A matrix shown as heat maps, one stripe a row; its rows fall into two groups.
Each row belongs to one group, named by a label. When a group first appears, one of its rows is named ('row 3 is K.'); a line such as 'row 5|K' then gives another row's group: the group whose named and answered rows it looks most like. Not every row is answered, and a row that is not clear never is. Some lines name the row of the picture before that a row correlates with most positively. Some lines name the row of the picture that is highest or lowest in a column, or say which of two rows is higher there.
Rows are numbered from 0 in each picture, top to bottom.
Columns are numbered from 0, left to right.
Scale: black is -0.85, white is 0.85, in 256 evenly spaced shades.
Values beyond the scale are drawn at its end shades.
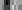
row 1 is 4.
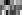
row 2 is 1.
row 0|4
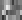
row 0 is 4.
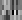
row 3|4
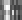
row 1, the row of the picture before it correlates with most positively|1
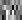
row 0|4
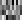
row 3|1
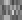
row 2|4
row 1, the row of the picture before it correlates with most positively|1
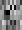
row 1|1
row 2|4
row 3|4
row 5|1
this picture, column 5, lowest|1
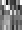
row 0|1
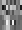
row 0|1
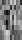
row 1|1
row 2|4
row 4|4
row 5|1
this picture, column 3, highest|6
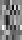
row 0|4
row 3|4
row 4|4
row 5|1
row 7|1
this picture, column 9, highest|1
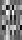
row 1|1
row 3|1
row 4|1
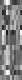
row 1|4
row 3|4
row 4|4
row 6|1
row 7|1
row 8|1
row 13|1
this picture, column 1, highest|6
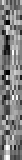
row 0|1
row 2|4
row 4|4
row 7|4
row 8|4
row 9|4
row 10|4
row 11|4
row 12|4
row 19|4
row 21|4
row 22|4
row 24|1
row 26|4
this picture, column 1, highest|0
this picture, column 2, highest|31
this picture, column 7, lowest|29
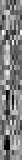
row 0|1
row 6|1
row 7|4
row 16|1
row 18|4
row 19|1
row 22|4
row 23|1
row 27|4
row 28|4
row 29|4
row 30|1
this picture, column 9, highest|28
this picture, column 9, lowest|17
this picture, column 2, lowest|29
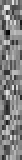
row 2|1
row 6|4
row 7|4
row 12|1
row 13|1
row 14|4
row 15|1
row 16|1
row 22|4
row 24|4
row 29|4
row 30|4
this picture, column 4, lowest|6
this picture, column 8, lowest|8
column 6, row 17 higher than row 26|Yes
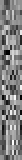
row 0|4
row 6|1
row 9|1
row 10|4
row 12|4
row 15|1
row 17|1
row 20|4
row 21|1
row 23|1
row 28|4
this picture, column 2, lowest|10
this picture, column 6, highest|28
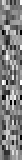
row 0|1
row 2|4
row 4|4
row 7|4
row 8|4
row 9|1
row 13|4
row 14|1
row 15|4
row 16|1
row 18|4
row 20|1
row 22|4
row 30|4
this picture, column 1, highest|16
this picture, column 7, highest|19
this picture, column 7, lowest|20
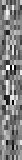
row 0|1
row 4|4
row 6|4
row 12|4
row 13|1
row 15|4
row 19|4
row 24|1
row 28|1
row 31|4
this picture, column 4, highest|13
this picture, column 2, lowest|19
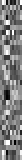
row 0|1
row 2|1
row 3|1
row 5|4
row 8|4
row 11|4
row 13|1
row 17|4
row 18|4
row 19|4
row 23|1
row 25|1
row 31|1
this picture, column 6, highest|6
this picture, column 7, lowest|28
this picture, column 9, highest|27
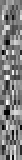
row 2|1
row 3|1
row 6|1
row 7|4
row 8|4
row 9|1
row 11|1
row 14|4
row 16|4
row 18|4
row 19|1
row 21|4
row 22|4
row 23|1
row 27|4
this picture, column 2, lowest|22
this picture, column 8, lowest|26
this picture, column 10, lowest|25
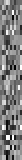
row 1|1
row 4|4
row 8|4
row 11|1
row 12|1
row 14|4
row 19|1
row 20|1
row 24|4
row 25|1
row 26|4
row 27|1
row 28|4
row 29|1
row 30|4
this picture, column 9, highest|17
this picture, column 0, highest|14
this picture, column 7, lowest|13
